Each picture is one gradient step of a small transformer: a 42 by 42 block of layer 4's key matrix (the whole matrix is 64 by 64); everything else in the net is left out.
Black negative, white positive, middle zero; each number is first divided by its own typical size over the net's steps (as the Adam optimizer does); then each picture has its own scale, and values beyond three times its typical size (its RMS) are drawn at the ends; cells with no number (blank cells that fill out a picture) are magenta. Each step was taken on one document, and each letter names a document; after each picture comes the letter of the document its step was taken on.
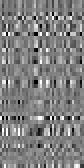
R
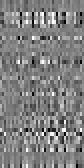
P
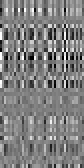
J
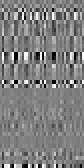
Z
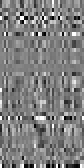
R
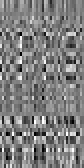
P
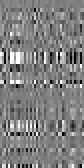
Z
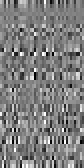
P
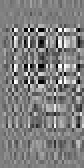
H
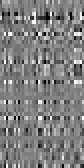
R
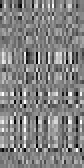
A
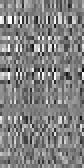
A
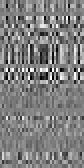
A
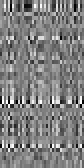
A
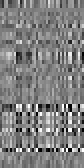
A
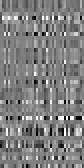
R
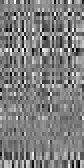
H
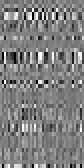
Z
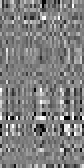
R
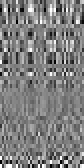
J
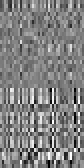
A
